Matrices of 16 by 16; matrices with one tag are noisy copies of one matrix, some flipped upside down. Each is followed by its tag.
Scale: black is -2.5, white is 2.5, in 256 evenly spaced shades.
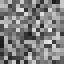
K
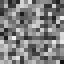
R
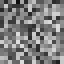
K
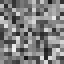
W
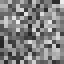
K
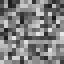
R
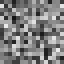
W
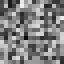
R
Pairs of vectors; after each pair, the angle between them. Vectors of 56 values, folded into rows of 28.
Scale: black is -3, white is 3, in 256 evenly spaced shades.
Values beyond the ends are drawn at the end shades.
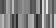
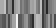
nearly opposite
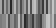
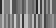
partly opposed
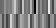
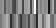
nearly opposite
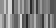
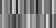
orthogonal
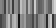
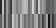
orthogonal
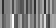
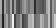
partly aligned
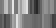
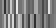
orthogonal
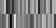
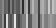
partly aligned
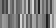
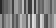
partly aligned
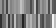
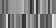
nearly parallel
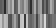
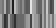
partly opposed
